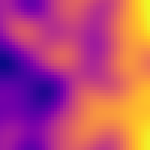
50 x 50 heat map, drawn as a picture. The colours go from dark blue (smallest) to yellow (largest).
The texture varies smoothly and slowly. No lone cell stands out from its neighbours. The middle left is the ninth with the lowest average. No row or column stands out. Values rise toward the right.
